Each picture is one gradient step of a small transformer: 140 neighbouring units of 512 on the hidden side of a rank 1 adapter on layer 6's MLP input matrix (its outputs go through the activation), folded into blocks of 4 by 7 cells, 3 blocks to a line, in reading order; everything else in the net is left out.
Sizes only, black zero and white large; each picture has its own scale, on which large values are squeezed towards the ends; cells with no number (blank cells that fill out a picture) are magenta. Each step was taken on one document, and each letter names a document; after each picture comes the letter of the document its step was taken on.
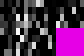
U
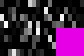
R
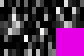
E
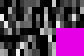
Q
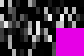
R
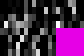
U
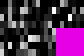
Q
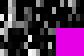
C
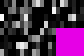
Q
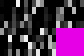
E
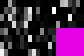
C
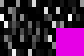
R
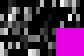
C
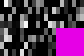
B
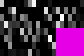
R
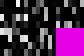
E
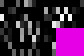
R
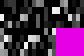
B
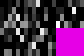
U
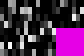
Q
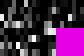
Q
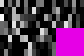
E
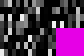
B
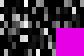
E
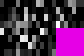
U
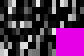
Q
